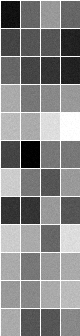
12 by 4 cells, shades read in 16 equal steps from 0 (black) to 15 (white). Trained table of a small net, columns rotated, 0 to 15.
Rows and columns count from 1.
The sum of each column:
92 72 89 97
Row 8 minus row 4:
-7 -4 1 -4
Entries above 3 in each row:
3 3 2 4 4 3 4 2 4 4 4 4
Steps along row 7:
down down up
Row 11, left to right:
9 8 10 11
